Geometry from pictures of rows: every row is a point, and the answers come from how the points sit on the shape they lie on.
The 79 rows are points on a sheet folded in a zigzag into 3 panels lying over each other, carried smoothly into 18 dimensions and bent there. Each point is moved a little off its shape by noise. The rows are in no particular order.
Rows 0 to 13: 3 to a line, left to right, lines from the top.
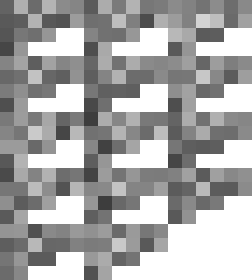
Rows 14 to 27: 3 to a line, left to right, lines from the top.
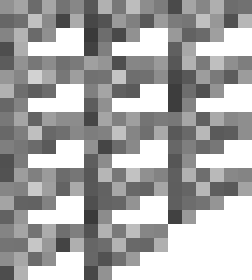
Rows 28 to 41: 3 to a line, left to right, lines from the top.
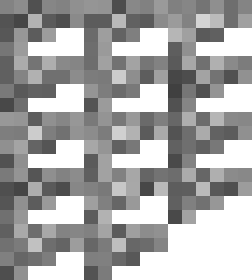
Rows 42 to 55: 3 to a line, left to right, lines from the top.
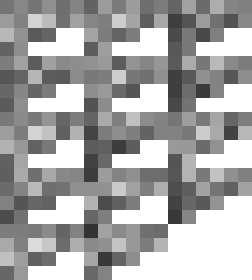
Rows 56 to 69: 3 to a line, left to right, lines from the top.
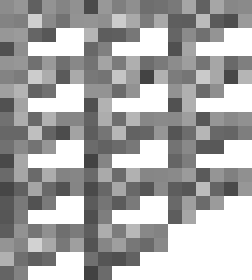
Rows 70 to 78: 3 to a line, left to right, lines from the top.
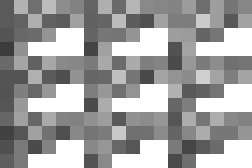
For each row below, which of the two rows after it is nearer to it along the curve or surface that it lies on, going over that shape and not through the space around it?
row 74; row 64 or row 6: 6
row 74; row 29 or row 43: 29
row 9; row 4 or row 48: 48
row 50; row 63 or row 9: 9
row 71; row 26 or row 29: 26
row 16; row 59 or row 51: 59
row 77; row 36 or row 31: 31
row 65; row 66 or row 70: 66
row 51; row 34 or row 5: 34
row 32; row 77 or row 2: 2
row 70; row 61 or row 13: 61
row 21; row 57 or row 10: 57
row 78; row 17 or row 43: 17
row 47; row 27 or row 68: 27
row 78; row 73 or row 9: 73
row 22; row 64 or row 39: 39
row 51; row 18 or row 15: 18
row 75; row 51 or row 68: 68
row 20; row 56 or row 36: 56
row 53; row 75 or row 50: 50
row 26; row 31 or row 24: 24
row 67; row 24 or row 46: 24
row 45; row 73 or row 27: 73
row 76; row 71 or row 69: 71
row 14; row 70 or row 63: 70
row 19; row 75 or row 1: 1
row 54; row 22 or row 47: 22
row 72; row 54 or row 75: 54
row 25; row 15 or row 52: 15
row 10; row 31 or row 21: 31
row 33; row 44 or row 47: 44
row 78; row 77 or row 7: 77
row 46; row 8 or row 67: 8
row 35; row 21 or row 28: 21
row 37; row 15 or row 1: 15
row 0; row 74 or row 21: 74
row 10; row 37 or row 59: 59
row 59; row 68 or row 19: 68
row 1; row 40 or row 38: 38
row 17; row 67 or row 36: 36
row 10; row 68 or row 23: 68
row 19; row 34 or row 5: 5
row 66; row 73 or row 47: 47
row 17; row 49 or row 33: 49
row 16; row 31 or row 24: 24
